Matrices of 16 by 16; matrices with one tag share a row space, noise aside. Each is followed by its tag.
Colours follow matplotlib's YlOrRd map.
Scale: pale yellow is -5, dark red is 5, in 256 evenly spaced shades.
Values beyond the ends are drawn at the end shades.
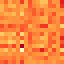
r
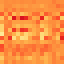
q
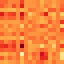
r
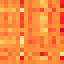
r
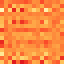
q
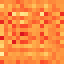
q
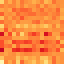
q
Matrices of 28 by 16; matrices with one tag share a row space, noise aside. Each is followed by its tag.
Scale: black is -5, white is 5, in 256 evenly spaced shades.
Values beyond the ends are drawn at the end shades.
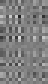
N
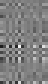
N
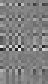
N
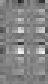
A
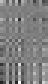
N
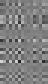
N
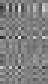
N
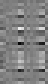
A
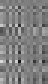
N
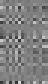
N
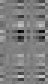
A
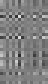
N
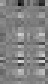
A
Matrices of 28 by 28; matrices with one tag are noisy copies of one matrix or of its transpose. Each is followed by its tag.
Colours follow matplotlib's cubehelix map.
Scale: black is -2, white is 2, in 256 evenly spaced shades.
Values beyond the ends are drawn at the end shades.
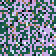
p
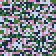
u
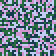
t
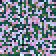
t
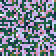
t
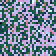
p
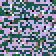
u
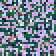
t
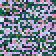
u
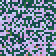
p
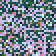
p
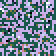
t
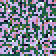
t
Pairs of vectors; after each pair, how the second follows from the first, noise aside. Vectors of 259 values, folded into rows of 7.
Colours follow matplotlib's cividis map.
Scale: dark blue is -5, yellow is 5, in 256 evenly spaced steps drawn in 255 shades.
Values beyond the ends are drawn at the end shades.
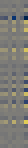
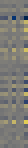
copied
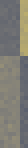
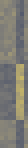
wrapped around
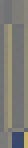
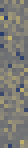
shuffled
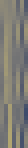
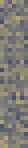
shuffled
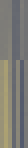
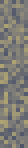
shuffled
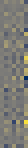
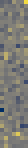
shuffled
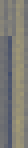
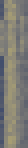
wrapped around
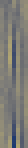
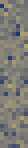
shuffled
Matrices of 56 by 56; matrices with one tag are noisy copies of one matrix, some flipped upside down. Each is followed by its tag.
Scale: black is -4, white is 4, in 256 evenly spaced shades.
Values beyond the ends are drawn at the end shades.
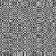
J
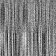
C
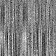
C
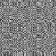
J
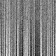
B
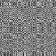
J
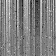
B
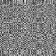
J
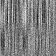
C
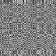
J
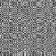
J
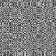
J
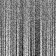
B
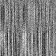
C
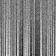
B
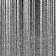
B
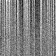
B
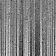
B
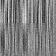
C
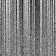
B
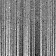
B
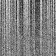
B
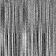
C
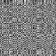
J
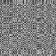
J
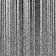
B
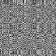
J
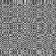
J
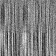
C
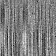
C
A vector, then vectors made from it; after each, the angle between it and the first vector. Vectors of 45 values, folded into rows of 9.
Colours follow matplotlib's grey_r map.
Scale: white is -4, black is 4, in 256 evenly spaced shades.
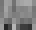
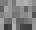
nearly parallel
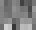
nearly opposite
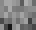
partly aligned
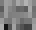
nearly parallel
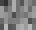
partly opposed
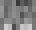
nearly opposite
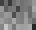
partly opposed
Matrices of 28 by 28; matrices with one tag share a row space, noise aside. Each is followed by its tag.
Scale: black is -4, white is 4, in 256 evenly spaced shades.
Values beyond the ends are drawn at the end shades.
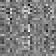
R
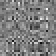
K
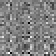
R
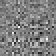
K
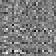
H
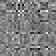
K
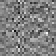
K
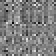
H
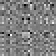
R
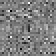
R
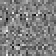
H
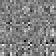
R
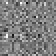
H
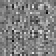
K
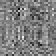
K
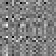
H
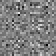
K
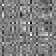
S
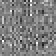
S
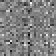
R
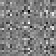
R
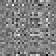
K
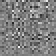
K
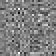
K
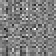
H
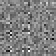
R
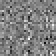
R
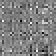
S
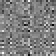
R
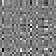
S
